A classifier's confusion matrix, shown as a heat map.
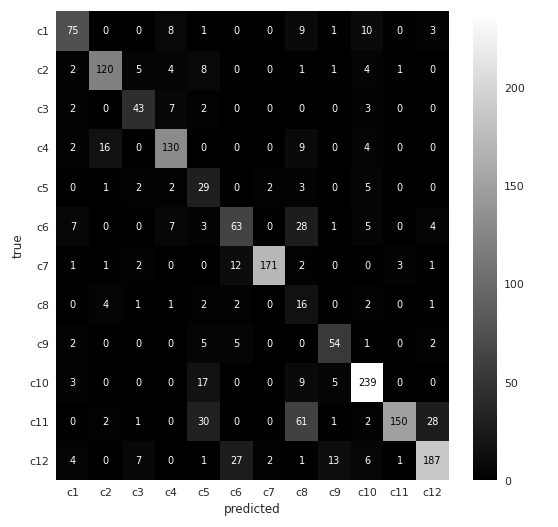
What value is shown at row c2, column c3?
5
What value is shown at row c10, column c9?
5
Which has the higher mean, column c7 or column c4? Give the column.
c7
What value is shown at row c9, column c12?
2
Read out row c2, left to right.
2 120 5 4 8 0 0 1 1 4 1 0
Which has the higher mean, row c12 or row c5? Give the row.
c12
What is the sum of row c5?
44
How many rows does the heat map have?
12
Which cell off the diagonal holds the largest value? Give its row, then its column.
c11, c8
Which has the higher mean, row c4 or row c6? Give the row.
c4
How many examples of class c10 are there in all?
273
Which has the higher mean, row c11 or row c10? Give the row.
c11
